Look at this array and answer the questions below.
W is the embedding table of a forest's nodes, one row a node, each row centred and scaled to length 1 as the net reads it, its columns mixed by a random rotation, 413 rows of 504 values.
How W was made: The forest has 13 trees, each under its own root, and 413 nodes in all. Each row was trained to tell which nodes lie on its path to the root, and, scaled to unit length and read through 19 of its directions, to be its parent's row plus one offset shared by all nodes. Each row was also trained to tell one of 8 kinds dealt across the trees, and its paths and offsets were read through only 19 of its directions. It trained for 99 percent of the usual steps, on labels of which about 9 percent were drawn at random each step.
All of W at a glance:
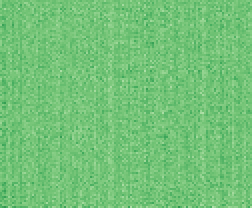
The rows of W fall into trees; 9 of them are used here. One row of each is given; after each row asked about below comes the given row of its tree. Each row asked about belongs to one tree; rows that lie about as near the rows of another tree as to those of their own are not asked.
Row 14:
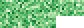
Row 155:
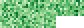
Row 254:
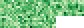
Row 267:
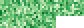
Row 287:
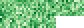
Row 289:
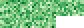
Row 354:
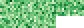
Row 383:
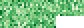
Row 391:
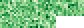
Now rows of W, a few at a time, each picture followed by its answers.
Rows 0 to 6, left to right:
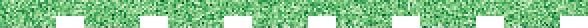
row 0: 391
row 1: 155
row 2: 289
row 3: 289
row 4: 14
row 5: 267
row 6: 155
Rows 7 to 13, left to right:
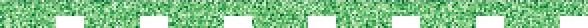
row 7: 254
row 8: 289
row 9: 391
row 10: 354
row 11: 354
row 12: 289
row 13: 391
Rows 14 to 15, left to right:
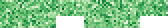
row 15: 354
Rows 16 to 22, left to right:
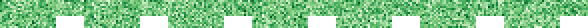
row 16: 391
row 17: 391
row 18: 155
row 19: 287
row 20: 287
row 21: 391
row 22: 14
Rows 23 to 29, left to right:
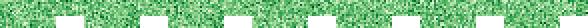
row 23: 391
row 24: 383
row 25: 289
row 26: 383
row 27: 155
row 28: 354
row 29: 155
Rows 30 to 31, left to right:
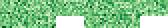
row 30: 289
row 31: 289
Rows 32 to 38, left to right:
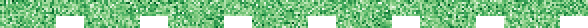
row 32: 267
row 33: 391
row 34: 289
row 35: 14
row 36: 267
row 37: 267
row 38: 383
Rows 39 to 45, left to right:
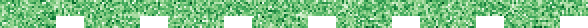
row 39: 267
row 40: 14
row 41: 287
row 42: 254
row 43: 391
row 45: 391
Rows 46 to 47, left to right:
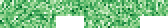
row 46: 354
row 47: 14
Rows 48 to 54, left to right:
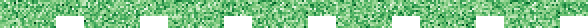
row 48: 383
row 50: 289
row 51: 289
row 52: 267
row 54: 289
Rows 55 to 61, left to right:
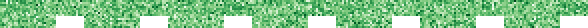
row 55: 254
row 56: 391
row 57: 254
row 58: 267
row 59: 155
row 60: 14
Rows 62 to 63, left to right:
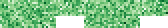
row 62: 391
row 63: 155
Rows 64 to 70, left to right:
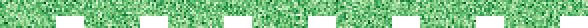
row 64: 391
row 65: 391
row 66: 14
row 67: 267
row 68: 391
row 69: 391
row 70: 383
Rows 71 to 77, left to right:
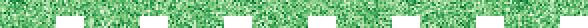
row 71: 354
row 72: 383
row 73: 391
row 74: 14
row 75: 391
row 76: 155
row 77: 354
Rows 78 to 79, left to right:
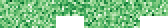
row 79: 391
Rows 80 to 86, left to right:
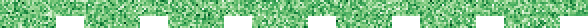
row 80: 354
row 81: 155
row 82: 267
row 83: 383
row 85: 354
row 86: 155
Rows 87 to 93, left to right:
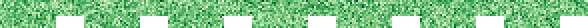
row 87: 267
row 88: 155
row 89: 155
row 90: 254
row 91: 383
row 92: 287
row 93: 354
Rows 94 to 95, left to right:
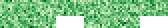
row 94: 354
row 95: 155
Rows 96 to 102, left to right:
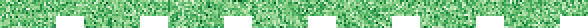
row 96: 383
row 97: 354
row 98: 391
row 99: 391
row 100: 391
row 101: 267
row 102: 155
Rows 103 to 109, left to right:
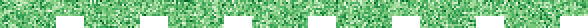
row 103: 155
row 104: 155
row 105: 354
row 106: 287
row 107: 391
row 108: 391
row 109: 289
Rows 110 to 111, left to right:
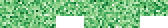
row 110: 267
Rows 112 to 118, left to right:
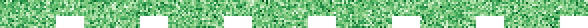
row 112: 14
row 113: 289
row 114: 391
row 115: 354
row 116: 155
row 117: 391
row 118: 354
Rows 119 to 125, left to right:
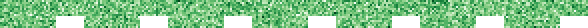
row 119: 391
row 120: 254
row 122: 155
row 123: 289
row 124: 289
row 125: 155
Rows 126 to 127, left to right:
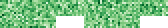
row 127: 383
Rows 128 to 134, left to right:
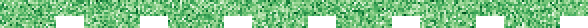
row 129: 267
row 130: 354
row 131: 267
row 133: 267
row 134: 383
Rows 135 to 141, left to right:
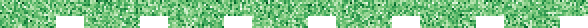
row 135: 354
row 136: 383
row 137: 383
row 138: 383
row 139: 289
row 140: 391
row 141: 391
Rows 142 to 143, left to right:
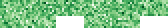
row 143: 391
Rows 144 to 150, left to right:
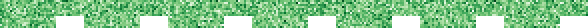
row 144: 391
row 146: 155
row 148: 289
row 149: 391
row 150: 155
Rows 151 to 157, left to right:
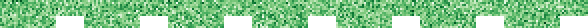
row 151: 287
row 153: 14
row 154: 14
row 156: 289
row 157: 267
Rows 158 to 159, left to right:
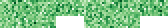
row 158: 383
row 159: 155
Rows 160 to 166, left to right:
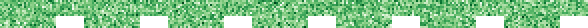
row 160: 383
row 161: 354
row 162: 289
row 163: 289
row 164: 254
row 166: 354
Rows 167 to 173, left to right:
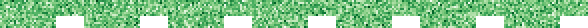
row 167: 383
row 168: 383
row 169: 289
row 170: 14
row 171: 354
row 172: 14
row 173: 383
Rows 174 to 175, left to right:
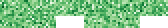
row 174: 14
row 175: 287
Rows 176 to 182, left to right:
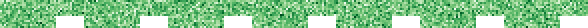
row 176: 155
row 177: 354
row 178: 289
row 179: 267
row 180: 354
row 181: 267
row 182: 287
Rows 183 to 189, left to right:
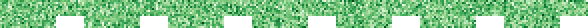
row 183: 383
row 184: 383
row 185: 14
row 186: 354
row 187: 354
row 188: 391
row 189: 391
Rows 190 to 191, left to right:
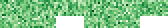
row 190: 287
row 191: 289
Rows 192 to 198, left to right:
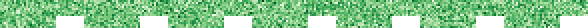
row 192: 267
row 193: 155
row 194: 155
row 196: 383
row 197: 254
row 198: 383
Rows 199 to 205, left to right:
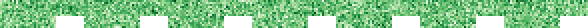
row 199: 254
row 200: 14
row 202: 267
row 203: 155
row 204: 155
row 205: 383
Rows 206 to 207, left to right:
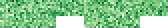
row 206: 267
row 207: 267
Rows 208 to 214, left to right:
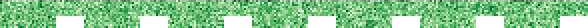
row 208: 391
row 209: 254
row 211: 354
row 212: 391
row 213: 254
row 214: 289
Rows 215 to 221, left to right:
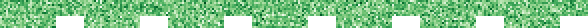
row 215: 383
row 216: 254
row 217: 155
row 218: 391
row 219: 289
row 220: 391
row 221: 155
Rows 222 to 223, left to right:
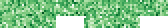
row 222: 267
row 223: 254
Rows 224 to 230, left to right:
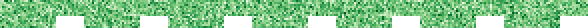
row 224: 354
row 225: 354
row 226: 383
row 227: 287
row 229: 267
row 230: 289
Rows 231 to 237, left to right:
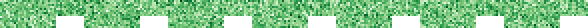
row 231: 155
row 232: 289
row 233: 383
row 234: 391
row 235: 267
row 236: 155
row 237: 354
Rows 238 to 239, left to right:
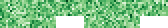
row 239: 14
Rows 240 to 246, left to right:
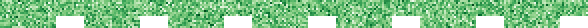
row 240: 383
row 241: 391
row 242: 267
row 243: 155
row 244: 287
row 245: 155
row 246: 289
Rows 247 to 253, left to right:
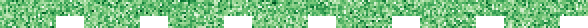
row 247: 267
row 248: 267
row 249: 14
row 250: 254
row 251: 155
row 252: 155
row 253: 383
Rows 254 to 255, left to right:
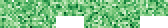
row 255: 354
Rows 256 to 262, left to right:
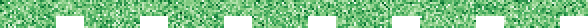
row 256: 14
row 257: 155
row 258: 14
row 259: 289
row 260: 383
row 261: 254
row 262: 383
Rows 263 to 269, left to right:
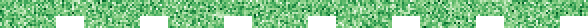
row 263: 14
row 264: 383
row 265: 254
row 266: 391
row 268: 289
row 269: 267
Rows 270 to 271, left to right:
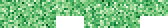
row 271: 289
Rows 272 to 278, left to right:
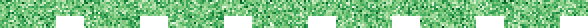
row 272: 354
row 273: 289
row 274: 267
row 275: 383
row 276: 254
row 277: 287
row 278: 287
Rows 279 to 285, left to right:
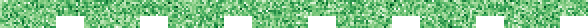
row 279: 155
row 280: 14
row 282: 391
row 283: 354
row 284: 354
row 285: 287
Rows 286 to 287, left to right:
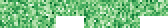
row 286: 354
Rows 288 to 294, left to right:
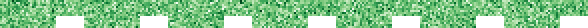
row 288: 289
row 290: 267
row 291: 267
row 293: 383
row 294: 267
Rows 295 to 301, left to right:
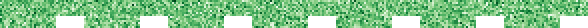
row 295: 287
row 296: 383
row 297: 289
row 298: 289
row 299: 354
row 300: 391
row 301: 254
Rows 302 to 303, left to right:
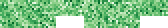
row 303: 267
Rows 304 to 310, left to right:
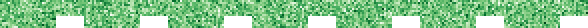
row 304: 267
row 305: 354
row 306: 354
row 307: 267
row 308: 391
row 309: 14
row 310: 155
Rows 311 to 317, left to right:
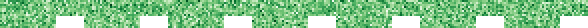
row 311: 354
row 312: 287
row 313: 354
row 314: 354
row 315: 354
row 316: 267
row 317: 267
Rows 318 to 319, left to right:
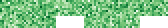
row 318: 287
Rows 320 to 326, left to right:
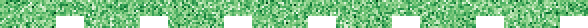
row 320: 289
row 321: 391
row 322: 289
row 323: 289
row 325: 383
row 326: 267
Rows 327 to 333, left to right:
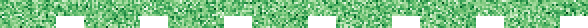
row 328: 287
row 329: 391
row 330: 289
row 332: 287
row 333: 267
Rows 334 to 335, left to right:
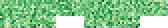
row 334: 254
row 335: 289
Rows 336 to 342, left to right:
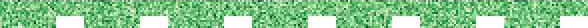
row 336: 383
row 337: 354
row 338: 383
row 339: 354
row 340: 354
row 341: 155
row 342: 383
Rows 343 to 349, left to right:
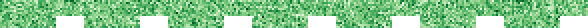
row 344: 391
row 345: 354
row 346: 254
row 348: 155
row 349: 289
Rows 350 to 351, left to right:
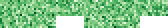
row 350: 354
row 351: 254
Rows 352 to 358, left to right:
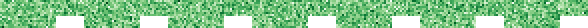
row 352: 354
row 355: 383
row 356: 155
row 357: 287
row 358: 267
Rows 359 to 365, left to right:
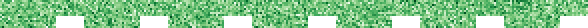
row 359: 354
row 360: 354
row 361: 391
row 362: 267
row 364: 155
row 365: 289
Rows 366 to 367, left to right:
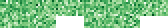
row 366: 254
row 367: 391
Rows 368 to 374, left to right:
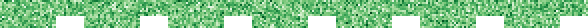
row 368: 354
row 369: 289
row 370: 289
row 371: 354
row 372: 354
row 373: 155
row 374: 391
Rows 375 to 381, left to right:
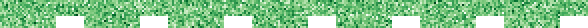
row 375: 14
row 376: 267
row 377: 267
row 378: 391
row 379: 391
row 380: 289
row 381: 289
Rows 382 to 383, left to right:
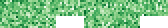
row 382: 14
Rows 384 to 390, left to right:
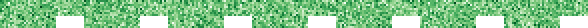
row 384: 287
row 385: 383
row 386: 267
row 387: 354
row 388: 383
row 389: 383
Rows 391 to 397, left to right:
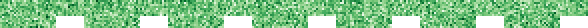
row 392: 383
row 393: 287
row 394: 289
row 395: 354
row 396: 289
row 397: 155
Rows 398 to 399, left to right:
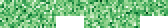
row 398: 354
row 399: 267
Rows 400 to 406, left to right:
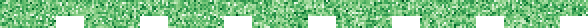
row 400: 391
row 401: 383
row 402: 391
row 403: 267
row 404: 391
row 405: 287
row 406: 287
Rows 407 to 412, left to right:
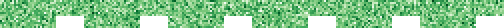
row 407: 354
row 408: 289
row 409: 267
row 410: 155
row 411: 14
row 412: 383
